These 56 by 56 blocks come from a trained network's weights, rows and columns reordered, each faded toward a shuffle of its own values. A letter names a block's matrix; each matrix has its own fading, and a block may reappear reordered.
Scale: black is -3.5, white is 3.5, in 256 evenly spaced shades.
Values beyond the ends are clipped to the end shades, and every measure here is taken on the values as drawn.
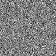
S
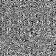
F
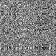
F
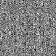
F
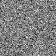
S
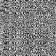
F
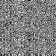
F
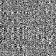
F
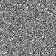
S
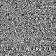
S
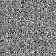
F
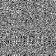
F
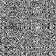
F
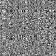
F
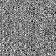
F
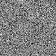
S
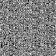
F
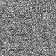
S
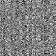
F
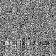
F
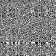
F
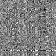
F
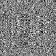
F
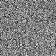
S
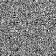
S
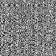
F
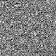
S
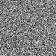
S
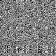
F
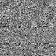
S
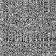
F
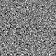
S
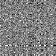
F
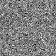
S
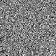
S
